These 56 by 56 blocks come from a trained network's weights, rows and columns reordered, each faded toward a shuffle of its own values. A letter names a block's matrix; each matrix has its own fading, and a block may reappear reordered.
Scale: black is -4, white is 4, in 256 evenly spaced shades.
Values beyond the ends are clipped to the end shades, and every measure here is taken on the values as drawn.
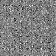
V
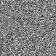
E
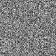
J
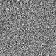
E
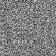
J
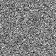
E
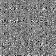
V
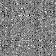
V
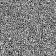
E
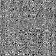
V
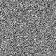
E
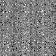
V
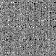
V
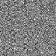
J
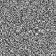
J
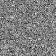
J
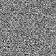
J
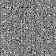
V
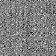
V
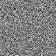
J
